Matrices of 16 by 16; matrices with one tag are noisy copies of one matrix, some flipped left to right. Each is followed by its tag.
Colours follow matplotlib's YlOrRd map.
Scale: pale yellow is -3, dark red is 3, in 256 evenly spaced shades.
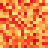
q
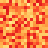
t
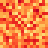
q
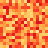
t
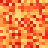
t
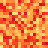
q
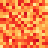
q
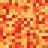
t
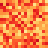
q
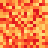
q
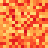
q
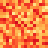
q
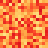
t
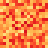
q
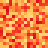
t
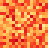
q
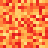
t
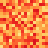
q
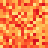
q
